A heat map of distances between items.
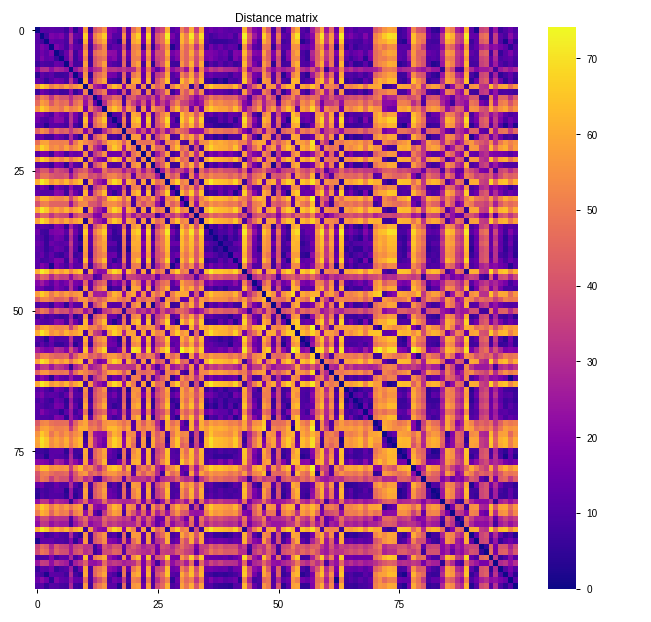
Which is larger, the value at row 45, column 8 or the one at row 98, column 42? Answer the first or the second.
the first
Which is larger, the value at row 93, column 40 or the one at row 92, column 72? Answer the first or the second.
the first
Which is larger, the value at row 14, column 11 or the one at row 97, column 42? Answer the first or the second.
the first
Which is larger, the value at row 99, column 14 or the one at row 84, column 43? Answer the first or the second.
the first
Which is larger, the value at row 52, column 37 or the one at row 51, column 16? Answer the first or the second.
the second
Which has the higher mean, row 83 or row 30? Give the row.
30
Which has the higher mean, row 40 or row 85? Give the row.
85
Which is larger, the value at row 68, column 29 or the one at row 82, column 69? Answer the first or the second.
the first
